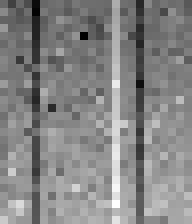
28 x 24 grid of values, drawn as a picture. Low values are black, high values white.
Odd lines: columns 5, 15 and 18. Ninth with the highest average: bottom middle. Average level on the scale: 50%. Slope: up to the bottom.
